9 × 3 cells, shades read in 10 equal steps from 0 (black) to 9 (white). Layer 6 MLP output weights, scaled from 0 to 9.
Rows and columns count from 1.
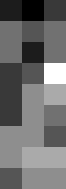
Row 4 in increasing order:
2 3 9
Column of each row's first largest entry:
3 1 1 3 3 2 1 2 2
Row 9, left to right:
3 5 5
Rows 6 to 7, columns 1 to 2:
2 5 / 5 5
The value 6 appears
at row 5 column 3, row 8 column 2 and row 8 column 3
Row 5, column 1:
2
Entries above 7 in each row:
0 0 0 1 0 0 0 0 0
